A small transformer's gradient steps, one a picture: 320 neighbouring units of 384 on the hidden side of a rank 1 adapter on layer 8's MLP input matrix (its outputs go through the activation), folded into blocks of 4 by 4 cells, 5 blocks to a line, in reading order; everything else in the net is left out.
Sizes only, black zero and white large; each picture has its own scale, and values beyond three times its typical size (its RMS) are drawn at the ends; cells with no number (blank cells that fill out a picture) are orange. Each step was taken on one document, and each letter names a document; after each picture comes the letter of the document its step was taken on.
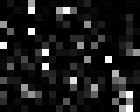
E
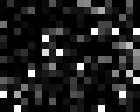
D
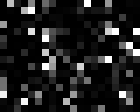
D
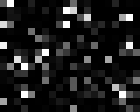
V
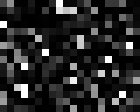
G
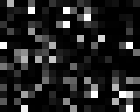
E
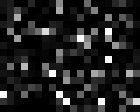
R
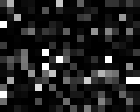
G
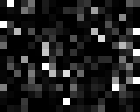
D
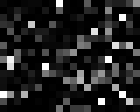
R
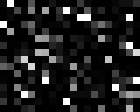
E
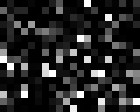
R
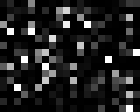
E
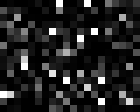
R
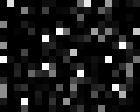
D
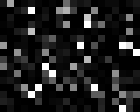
E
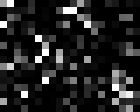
V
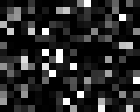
G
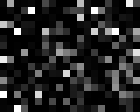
D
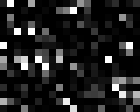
V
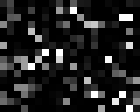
V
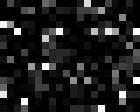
D
